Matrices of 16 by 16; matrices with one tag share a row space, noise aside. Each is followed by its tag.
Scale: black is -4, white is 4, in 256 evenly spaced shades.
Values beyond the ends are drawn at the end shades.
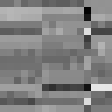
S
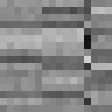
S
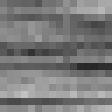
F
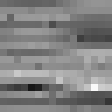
F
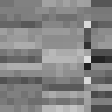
S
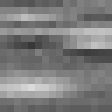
F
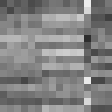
S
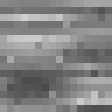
F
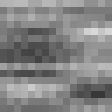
F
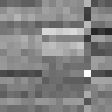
S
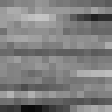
F
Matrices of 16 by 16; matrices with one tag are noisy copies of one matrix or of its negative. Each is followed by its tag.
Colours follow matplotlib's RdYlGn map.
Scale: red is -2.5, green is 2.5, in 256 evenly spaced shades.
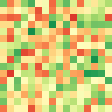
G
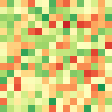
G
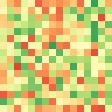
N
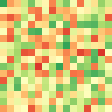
G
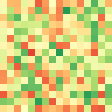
N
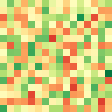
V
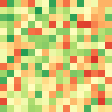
G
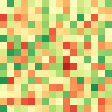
V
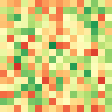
N
